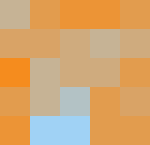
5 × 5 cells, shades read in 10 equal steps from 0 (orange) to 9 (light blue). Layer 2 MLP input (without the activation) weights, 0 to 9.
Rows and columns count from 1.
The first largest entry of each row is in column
1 4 2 3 2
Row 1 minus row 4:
3 -3 -6 -1 -1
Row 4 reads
2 5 7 2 3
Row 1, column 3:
1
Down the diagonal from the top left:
5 3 4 2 2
